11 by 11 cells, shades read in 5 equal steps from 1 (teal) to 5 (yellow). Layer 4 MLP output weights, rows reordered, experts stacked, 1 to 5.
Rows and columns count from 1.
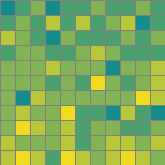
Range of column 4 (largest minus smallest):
3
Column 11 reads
2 2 3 2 4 4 4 1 3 4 3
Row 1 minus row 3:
-3 -1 1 0 -1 0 1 0 -1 1 -1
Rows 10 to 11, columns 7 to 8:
3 4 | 3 4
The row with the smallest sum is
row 1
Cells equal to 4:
24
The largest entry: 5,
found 7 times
